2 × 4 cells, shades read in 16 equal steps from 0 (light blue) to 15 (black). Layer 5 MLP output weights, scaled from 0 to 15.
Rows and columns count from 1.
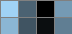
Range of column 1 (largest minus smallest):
2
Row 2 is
2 9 14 6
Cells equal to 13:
0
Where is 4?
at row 1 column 4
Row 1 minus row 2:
-2 -1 1 -2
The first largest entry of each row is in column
3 3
